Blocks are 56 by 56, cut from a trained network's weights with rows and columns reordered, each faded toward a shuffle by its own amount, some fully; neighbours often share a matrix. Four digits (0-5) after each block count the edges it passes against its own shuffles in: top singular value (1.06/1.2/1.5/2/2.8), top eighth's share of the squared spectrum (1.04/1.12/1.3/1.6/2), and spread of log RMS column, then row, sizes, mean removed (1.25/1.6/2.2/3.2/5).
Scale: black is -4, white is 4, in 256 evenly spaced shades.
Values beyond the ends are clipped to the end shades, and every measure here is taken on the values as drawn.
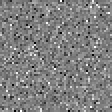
0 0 0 0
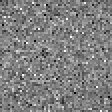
0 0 0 0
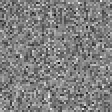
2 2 0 0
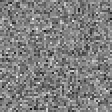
2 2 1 0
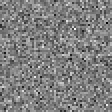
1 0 0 0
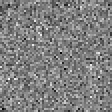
0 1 0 0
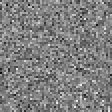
2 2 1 0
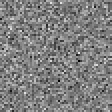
2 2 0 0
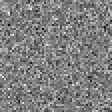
0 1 0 0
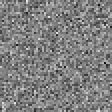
1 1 0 0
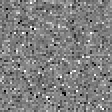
0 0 0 0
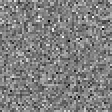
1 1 0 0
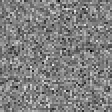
0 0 0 0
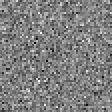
0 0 0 0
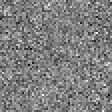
0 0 0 0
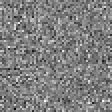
2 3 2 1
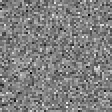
0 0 0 0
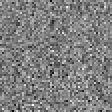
2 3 2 1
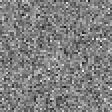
0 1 0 0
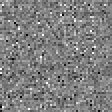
0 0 1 0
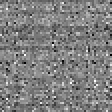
2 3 3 1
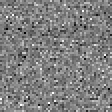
0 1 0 0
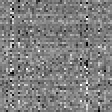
2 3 3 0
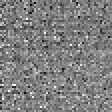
2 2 2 0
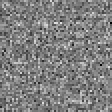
2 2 0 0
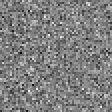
1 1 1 0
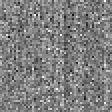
2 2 0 1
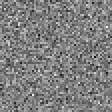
1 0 0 0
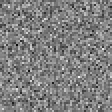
1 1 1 0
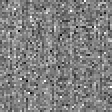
2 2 0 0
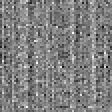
4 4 1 3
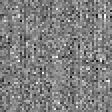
3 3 0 2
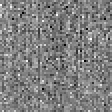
3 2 0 1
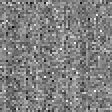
2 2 0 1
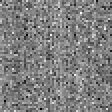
2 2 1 1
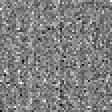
2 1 0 0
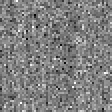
2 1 0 1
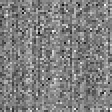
3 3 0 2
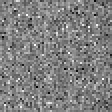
1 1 0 1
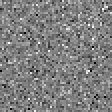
0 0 0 0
